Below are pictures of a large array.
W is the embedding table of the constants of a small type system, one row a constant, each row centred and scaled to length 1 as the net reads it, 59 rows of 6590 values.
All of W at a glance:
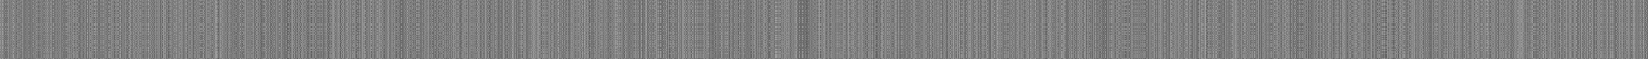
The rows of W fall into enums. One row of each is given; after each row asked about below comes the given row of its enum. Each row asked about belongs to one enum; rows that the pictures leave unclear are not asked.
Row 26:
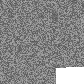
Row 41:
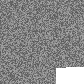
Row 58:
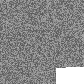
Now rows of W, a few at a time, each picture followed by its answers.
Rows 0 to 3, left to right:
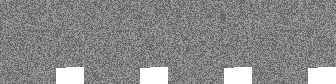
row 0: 58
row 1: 41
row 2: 26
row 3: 58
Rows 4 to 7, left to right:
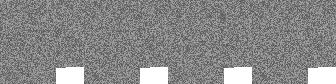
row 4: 58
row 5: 41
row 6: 26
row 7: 41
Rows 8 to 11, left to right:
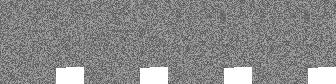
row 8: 41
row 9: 58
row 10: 26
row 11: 26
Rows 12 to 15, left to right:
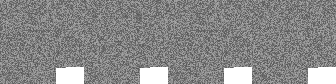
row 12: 58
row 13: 26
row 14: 58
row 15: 41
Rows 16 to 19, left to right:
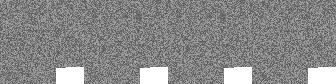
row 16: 58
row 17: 26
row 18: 26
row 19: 41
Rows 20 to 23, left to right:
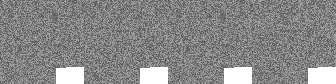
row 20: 26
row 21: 41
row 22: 26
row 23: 58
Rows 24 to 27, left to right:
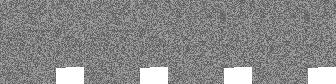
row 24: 58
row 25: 58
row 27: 26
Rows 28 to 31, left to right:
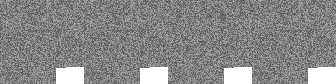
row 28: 58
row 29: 58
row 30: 26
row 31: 58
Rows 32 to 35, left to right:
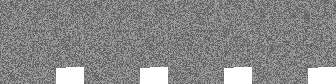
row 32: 41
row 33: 41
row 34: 58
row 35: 26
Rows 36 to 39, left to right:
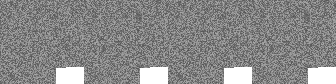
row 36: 41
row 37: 26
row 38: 41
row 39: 26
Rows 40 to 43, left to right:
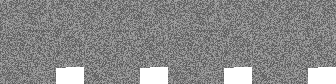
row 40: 58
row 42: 58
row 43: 41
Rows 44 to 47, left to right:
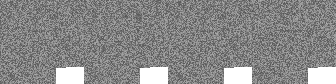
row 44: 41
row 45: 26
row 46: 41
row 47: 58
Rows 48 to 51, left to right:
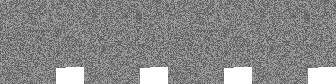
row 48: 58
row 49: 26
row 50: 58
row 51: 26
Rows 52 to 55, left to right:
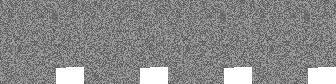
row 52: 26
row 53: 41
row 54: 26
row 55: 26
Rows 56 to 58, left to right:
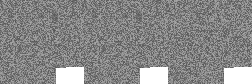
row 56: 26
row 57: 26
